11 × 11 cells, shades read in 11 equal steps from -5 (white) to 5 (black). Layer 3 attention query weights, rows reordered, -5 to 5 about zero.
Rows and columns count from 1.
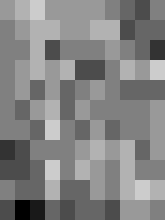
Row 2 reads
0 -1 -2 -2 -1 -1 -2 -2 2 1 1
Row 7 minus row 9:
-2 -2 0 0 0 3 0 1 2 0 -1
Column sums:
6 6 -2 -12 1 -1 -6 -1 -5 1 -3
